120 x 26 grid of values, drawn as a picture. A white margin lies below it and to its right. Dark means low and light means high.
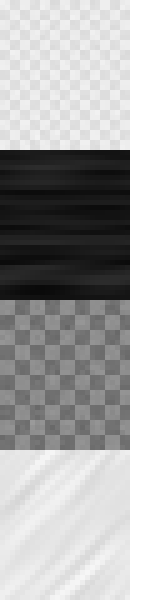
The table splits into 4 rows of 1 panel. Panel 1,1: very high, checkered, faint in contrast. Panel 2,1: very low, streaked across, faint in contrast. Panel 3,1: middling, checkered. Panel 4,1: very high, slanting up to the right, faint in contrast.
